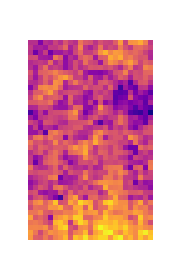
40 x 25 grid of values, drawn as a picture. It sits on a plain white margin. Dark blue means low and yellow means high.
The field is mottled with small blotches. The histogram is bell-shaped. The middle right is the ninth with the lowest average. A horizontal seam about 80% of the way down splits the table, and the bottom part is higher. There are no regular stripes.
